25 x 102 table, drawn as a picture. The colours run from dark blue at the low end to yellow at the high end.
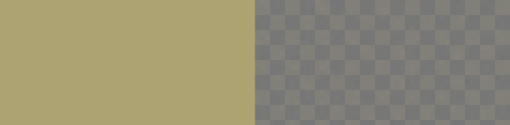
It is made of 1 by 2 panels. Panel 1,1: high, flat. Panel 1,2: middling, checkered, faint in contrast.
